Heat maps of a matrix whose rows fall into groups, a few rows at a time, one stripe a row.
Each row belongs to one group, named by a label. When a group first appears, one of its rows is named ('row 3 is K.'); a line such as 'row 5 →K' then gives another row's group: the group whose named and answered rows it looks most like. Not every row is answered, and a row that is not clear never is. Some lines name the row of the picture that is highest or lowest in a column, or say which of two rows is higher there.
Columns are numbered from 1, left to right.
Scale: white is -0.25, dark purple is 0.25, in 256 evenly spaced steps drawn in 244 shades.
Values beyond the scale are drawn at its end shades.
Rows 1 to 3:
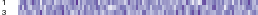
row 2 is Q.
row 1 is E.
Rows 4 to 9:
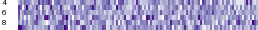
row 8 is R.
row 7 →Q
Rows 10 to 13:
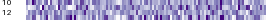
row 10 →Q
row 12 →E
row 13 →Q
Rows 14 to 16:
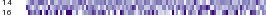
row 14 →E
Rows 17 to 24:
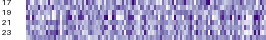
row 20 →Q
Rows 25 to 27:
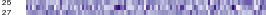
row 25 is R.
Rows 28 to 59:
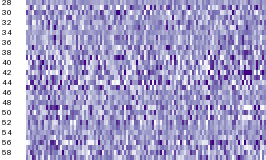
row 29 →Q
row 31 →E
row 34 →R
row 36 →R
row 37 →Q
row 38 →R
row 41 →E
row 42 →R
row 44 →Q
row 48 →E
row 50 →Q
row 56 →E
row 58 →E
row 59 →Q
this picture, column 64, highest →52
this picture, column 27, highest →39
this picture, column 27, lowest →44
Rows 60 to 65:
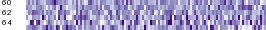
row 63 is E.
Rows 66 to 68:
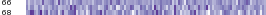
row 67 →Q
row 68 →E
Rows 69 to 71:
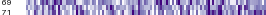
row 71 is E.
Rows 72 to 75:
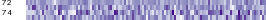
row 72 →R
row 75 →Q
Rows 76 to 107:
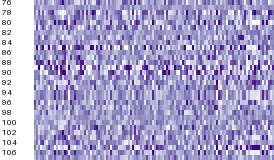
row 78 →R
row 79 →R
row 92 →R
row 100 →R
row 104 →Q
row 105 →R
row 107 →Q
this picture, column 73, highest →83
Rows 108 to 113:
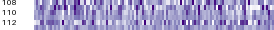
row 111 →R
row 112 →E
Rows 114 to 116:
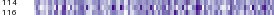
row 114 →Q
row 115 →Q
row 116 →Q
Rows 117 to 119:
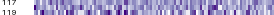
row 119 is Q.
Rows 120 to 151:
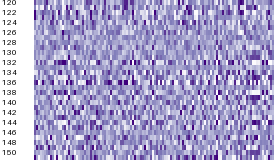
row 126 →Q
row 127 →R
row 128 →Q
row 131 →R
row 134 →E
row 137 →Q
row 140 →E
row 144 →R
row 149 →E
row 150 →R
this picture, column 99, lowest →136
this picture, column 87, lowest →136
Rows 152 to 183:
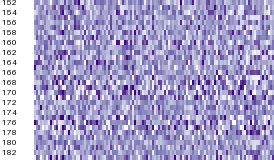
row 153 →Q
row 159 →E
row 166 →R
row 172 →R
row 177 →Q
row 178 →R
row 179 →E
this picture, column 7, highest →169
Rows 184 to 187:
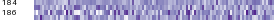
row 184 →R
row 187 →Q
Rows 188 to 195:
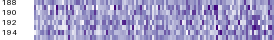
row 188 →R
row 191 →R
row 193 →R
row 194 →E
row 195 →R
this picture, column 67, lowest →190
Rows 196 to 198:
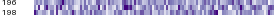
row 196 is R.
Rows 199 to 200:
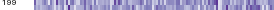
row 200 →R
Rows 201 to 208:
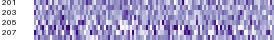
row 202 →Q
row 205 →Q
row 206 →Q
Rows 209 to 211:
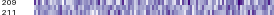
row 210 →E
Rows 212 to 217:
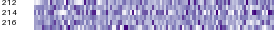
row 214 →R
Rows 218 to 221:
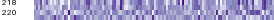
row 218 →Q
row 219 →Q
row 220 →R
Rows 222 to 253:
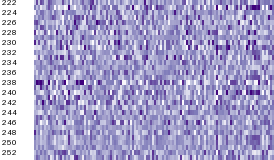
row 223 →R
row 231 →E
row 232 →R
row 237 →R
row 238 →E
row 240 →R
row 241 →E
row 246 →Q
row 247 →R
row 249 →R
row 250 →R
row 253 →E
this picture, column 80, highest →223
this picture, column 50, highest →223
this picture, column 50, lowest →252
